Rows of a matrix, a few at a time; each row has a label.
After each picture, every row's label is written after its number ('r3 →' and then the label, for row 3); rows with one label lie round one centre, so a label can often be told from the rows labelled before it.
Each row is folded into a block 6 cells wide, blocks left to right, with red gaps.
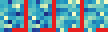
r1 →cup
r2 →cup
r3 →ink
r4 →ink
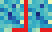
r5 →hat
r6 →hat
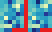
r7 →cup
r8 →cup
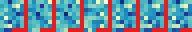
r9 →cup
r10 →hat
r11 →hat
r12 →ink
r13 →cup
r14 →cup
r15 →cup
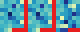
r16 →hat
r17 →hat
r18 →cup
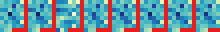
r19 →hat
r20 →hat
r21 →ink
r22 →hat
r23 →hat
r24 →hat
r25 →hat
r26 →hat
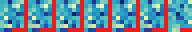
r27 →cup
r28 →cup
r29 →cup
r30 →cup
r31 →cup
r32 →cup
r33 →hat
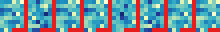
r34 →ink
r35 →cup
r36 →ink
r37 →ink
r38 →hat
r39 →cup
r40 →ink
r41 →ink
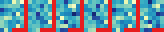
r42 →ink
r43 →hat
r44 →cup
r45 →hat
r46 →ink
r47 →cup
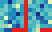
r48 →cup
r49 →hat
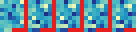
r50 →hat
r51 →cup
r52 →cup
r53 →cup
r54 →cup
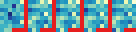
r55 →hat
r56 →ink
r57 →ink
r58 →ink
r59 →ink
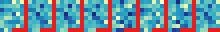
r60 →ink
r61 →hat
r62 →hat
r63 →hat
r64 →cup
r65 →ink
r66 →cup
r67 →hat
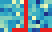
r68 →ink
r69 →cup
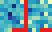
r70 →hat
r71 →ink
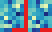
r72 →cup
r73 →cup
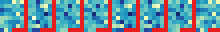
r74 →ink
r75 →cup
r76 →hat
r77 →hat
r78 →cup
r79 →cup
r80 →hat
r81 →ink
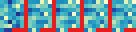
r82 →cup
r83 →ink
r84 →ink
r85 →ink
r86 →ink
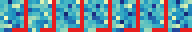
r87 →cup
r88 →ink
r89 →hat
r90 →hat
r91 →cup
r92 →hat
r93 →cup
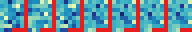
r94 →cup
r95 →ink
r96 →cup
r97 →hat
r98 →hat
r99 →hat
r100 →hat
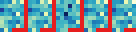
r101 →ink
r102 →ink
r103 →hat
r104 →ink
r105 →ink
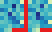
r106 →hat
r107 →hat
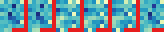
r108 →hat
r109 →hat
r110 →ink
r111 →ink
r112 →ink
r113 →hat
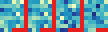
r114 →ink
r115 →ink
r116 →cup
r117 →hat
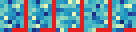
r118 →cup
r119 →cup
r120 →ink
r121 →hat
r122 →cup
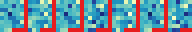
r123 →hat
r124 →ink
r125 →hat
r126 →cup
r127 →ink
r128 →hat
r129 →cup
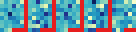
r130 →hat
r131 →cup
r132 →hat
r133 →cup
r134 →ink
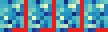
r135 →cup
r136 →cup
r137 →cup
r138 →cup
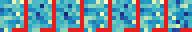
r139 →ink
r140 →hat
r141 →hat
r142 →ink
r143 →hat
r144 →ink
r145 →cup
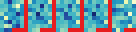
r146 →cup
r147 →hat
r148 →hat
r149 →hat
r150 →ink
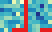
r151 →ink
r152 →hat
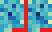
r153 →hat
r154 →hat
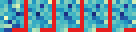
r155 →cup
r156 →hat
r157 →hat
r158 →hat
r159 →hat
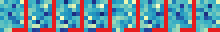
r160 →hat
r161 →cup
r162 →cup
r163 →cup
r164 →ink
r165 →cup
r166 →hat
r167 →hat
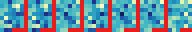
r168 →cup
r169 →cup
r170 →hat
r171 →cup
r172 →hat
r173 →hat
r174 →ink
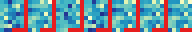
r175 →cup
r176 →ink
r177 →hat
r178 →cup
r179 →ink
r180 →ink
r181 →ink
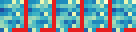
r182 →ink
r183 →ink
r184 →ink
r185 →ink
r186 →ink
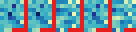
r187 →hat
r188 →hat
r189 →ink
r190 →hat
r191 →ink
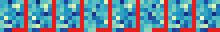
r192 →cup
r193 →cup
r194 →cup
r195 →hat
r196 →cup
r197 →hat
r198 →cup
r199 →cup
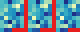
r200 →cup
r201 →cup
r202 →cup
